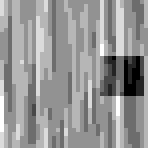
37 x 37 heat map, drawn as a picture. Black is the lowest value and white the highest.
Roughest part: middle right. Ninth with the lowest average: middle right. Odd patch: lower, in the middle right. Grain: streaks running down.
